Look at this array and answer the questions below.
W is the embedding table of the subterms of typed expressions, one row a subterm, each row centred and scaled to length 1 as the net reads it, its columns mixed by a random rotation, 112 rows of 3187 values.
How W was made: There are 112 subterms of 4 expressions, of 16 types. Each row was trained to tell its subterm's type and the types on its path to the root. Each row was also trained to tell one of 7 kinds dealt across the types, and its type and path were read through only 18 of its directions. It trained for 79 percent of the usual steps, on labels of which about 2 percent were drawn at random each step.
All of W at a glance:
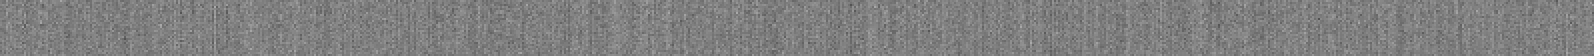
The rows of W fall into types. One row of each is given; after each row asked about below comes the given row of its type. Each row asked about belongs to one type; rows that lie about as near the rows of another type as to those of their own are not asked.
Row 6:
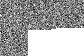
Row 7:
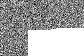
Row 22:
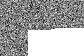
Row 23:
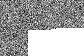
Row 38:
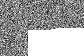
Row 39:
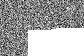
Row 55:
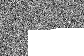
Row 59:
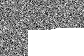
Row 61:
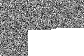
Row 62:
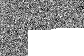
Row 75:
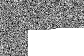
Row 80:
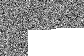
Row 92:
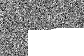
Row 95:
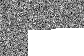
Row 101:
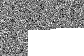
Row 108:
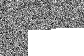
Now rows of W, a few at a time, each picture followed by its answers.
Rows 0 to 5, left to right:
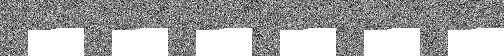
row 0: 95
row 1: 62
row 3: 22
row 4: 23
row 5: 75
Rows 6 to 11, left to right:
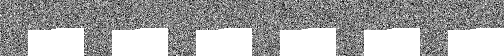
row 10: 75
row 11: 80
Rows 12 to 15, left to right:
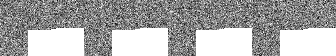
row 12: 101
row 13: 108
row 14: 55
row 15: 23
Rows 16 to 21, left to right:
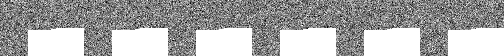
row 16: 22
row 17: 6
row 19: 95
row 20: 92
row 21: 55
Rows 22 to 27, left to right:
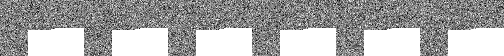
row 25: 6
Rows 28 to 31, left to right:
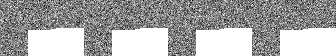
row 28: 7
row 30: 62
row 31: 80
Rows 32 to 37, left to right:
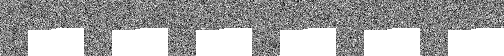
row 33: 39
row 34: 95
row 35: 80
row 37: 6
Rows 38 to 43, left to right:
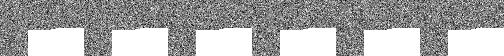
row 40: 22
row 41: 39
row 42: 23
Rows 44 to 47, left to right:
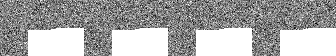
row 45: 22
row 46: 101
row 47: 92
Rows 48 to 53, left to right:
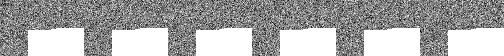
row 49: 23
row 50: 23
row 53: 6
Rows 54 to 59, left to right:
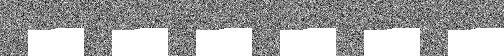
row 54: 75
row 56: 95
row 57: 22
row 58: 95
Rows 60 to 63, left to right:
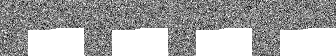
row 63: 55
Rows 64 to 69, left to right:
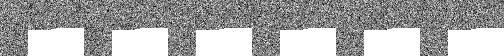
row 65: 23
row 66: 101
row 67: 59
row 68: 61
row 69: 95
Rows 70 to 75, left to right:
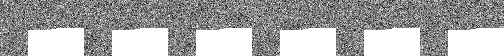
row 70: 80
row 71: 55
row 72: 39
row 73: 62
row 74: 75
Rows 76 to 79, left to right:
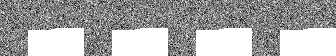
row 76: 92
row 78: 55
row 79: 101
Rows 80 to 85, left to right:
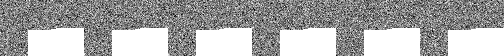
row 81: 6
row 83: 61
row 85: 55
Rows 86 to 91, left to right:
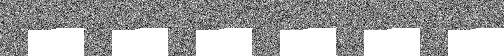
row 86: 92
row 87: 92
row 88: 62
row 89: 6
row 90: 61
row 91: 7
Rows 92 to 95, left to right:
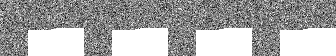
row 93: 101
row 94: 80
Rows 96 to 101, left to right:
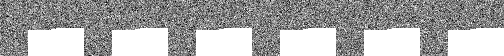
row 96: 6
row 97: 62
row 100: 7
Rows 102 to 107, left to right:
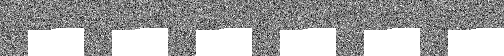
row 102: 22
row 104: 62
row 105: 7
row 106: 59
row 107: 101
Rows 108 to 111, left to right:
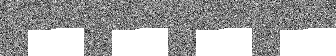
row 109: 95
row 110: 62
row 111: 7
